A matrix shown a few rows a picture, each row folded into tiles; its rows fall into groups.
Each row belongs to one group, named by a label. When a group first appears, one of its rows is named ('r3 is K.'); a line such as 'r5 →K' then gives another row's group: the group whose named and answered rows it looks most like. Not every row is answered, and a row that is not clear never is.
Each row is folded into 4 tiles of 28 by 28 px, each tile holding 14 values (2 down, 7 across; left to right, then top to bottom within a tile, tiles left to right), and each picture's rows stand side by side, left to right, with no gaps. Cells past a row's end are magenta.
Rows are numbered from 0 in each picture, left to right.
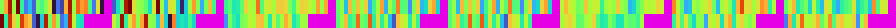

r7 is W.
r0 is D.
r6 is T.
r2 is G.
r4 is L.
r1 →L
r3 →L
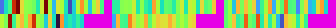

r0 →L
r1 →W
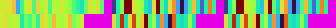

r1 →L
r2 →L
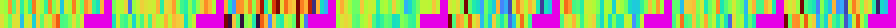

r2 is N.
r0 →T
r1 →G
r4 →D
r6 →L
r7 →D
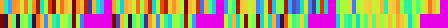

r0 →N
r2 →L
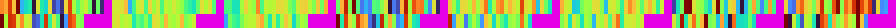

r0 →D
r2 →G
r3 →D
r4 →N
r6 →L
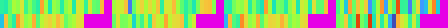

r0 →W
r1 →G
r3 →L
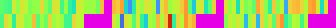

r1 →T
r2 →T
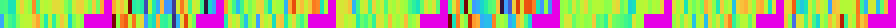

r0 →G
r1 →D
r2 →T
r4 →D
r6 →T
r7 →T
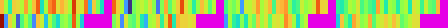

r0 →N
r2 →G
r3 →W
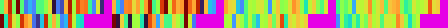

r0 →D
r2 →T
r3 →G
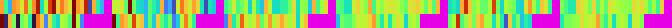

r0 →N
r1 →D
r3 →G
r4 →L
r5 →G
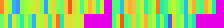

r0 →T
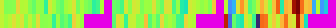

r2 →N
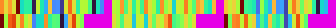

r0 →D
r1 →T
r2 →D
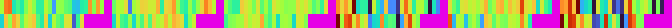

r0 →W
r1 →G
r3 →D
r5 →D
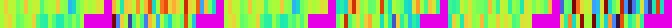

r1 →N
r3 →L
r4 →W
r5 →L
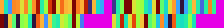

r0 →N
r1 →L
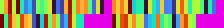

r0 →D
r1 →D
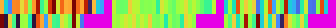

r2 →L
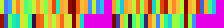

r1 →N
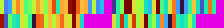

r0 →N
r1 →L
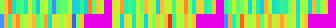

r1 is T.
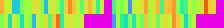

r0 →T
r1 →G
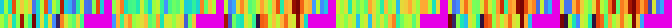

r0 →L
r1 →W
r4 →N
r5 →N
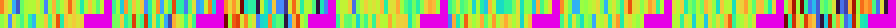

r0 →T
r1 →L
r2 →D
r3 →G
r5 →T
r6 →T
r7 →D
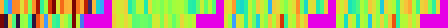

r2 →T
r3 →T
